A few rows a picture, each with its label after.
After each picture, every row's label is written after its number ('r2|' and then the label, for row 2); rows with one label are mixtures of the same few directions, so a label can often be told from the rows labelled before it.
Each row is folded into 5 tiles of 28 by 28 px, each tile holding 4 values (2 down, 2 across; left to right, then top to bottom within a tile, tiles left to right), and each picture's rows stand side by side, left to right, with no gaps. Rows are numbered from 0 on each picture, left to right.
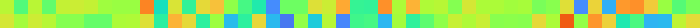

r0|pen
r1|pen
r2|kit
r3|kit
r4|pen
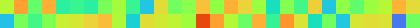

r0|pen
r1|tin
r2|kit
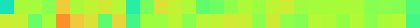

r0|tin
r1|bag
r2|pen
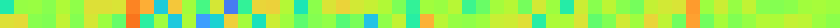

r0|pen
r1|tin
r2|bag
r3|kit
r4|pen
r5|pen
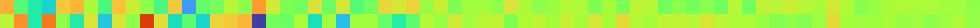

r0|bag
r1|kit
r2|kit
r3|tin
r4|kit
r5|pen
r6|bag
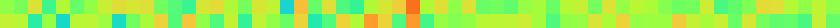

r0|kit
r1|bag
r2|pen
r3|pen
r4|kit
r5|bag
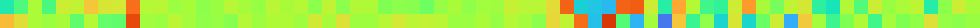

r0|pen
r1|tin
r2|kit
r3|pen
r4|bag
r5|bag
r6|tin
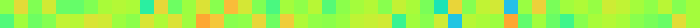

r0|pen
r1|tin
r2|kit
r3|tin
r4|kit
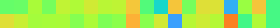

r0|pen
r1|tin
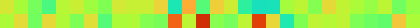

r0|bag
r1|kit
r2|kit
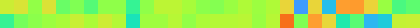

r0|pen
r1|bag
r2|pen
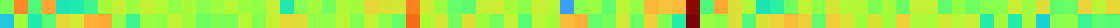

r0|pen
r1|tin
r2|pen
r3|bag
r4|pen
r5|bag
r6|kit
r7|kit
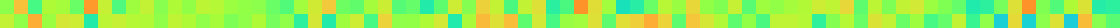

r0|tin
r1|pen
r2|bag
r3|tin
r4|bag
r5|kit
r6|pen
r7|bag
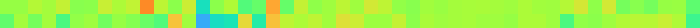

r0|kit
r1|tin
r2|tin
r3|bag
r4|pen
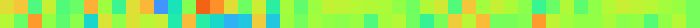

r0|tin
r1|bag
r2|bag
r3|kit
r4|bag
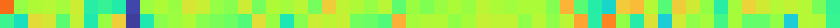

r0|pen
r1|kit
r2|kit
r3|tin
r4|bag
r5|bag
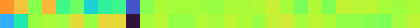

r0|pen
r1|pen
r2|pen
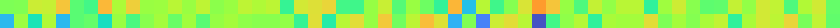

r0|kit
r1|kit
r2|bag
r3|kit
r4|tin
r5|tin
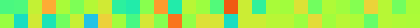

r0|bag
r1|tin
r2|tin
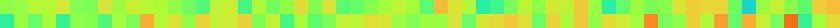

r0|kit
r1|kit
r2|pen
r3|bag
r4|bag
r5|bag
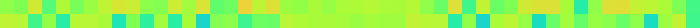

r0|kit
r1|kit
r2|pen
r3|kit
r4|bag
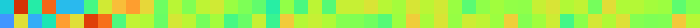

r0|pen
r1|pen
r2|pen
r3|bag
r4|kit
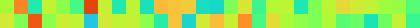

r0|tin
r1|bag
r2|bag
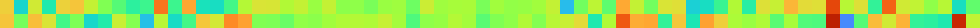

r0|pen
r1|pen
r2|pen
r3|tin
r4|tin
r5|pen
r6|kit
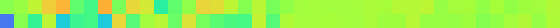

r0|kit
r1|bag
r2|pen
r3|tin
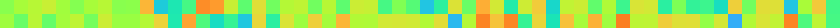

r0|bag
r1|bag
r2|kit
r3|tin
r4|kit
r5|tin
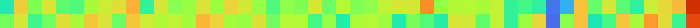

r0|pen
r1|tin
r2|kit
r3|pen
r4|pen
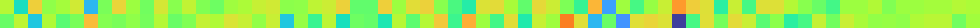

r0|tin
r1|pen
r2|kit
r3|bag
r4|kit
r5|pen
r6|kit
